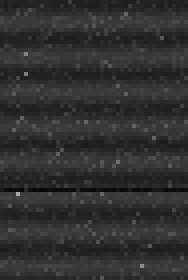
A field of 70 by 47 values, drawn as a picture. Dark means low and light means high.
On average the colour sits 20% of the way up the scale. Stripes running across repeat 8 times from top to bottom. Row 48 stands out from the rest. There is no overall slope.
